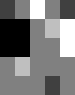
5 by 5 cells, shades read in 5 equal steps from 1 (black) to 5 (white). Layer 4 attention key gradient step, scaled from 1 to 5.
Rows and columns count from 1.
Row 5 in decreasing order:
3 3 3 3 2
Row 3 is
1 1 3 3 5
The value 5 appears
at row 1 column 3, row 2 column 5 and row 3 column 5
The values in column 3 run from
3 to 5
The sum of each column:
10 12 17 15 18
